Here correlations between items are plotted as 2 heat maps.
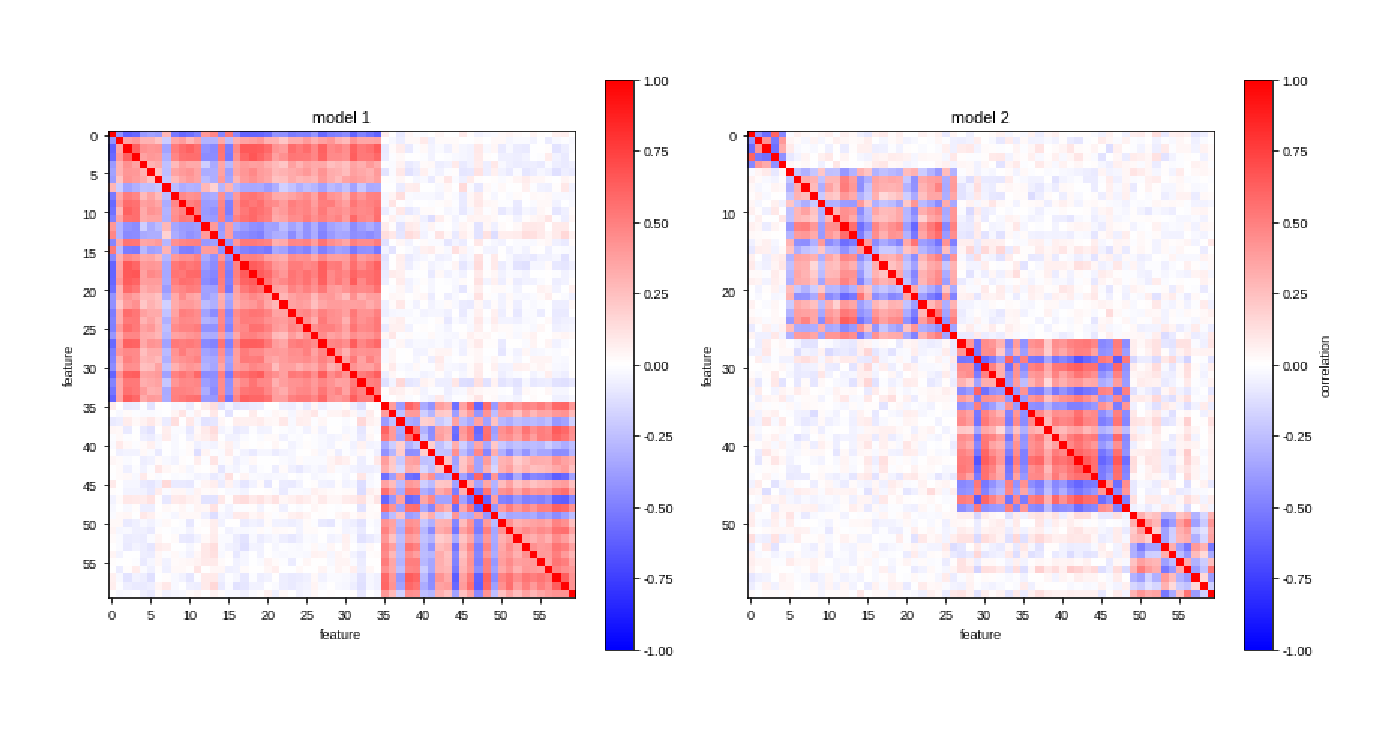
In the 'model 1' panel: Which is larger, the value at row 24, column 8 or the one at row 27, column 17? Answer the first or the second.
the second
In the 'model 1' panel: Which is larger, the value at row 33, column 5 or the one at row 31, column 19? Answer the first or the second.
the second
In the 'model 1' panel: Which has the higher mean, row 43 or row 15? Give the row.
43
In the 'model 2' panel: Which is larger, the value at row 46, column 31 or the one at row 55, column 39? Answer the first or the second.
the second
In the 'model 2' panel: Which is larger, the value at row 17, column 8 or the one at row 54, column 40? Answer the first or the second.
the first
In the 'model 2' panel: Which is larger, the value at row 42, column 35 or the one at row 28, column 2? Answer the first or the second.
the second
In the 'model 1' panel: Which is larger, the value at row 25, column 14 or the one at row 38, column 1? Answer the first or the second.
the first
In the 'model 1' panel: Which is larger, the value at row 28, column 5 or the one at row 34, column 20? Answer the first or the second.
the second
